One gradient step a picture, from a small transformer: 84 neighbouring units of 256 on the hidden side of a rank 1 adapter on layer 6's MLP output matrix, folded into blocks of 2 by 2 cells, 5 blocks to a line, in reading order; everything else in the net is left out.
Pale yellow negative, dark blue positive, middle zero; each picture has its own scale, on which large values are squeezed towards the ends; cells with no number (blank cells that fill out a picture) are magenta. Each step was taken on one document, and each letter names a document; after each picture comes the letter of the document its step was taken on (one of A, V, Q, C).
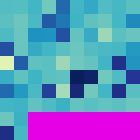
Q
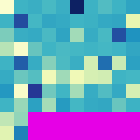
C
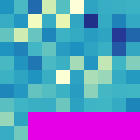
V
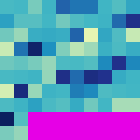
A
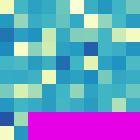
C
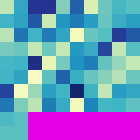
V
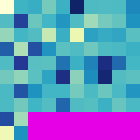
C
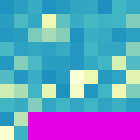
Q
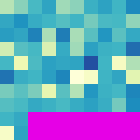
Q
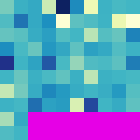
A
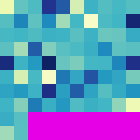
A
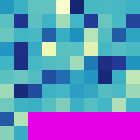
C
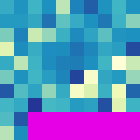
Q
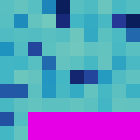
A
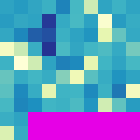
Q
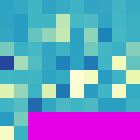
Q
